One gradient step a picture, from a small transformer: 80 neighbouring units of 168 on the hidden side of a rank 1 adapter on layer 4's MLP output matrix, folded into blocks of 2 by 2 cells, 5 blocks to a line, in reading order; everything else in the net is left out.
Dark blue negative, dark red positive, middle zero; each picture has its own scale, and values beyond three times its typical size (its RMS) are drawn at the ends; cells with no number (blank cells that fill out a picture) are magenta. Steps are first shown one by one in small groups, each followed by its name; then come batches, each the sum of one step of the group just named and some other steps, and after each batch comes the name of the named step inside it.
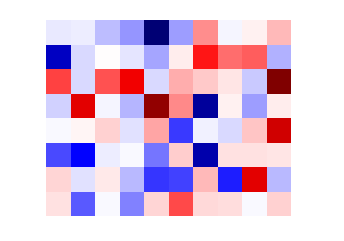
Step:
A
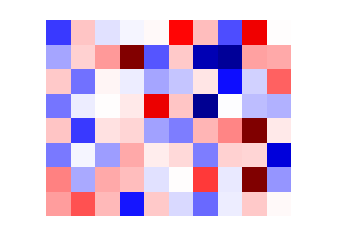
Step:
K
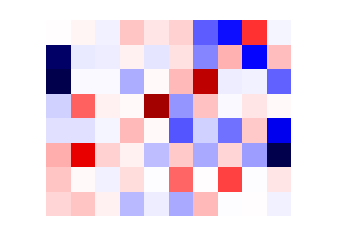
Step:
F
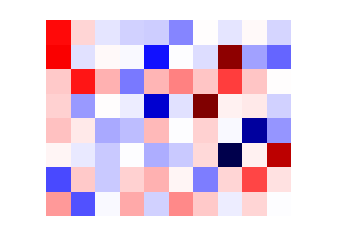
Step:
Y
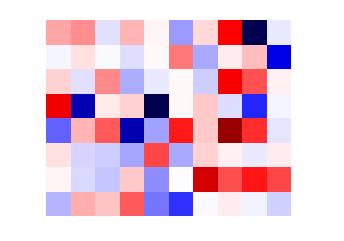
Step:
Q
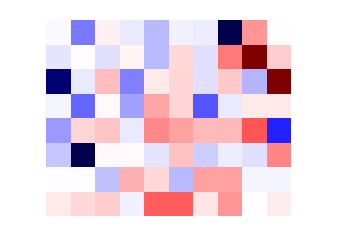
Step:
A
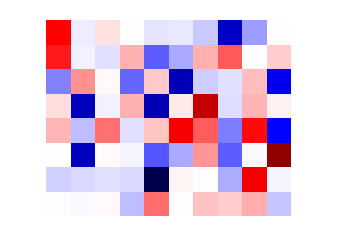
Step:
Y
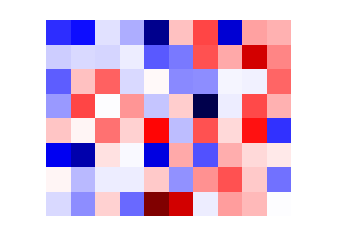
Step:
A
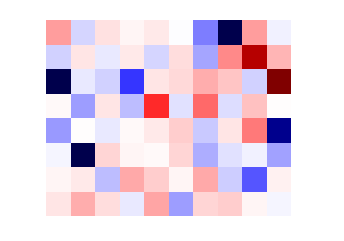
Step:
F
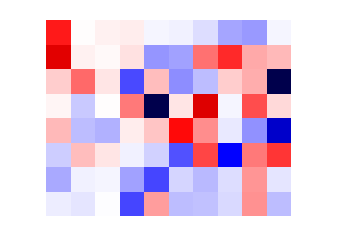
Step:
Y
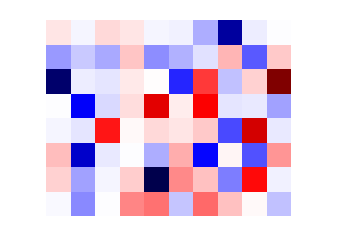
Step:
F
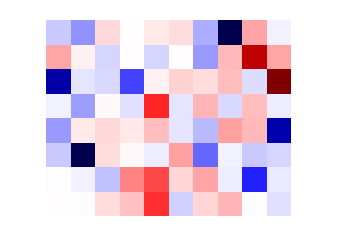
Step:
F
